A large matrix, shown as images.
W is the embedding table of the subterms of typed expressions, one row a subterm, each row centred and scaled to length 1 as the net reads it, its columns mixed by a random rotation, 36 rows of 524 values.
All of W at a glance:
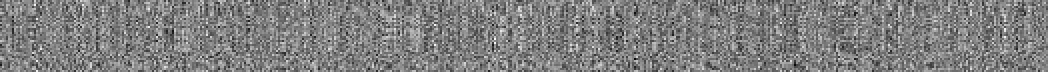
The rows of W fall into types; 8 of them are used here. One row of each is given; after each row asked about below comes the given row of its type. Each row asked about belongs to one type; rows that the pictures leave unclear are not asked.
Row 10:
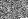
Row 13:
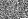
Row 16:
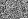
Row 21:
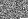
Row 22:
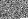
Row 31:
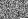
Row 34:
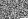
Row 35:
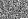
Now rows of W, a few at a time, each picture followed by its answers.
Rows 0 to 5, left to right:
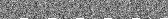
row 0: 22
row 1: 35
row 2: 22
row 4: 13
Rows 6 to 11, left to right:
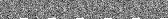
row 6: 21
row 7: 34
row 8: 10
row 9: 35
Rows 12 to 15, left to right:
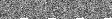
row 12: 22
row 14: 10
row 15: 10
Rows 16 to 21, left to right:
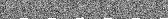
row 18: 10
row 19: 21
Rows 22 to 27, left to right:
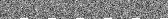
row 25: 22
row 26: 34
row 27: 35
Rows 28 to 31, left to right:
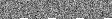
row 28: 16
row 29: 21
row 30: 35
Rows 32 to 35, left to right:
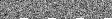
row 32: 31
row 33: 31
